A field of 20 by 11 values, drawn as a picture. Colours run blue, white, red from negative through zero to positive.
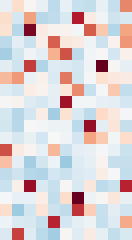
Slope: none. Seam: none. Odd rows or columns: none. Calmest part: middle left. Histogram: skewed, a long tail of high values. Average level on the scale: 50%. Mirror symmetry: none.
